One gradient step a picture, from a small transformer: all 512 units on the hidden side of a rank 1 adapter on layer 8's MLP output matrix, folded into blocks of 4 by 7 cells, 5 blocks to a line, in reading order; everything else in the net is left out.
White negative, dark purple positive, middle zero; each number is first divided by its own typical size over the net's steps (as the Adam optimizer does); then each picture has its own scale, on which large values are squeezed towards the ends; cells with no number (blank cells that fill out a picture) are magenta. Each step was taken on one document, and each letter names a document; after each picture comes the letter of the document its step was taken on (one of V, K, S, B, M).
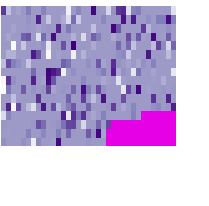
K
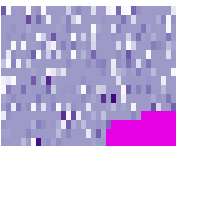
K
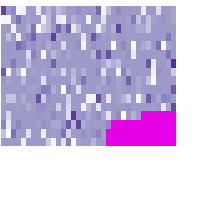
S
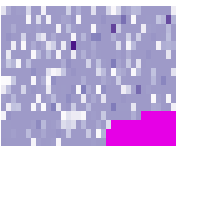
K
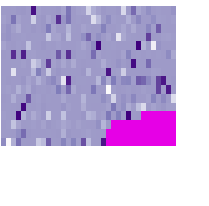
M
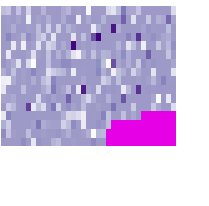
K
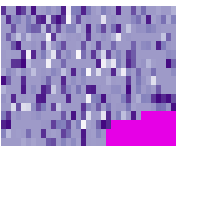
S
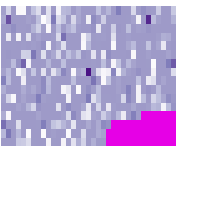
S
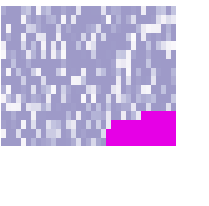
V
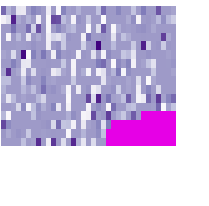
S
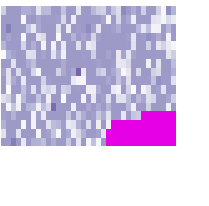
V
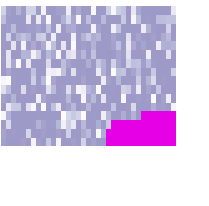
K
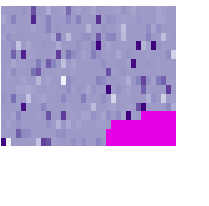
M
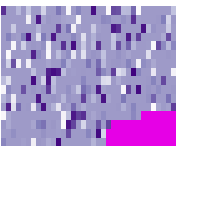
K
